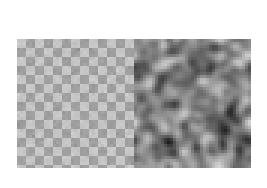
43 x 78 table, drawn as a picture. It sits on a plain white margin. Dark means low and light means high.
The table splits into one row of 2 panels. Panel 1,1: high, checkered. Panel 1,2: middling, blotchy, strong in contrast.
